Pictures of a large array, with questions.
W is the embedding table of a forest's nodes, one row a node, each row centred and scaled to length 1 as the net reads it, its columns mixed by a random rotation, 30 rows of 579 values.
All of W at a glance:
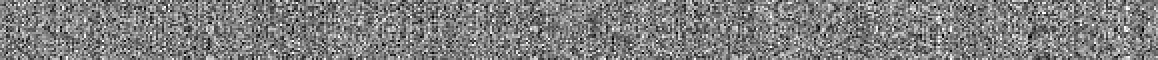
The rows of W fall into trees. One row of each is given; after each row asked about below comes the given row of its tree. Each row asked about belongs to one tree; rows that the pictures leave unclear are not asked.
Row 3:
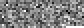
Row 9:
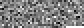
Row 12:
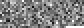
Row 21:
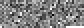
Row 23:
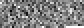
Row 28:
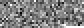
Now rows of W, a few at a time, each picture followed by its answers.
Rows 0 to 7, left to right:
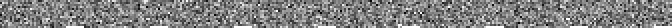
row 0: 9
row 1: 23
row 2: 12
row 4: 3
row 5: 12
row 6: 23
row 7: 28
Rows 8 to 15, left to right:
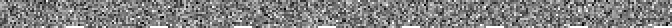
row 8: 23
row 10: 9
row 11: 23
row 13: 28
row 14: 28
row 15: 28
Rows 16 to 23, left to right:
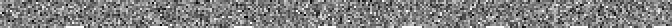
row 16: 12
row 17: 9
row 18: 9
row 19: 21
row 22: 3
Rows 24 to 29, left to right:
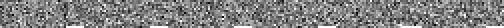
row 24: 21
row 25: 9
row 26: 23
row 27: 12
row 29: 28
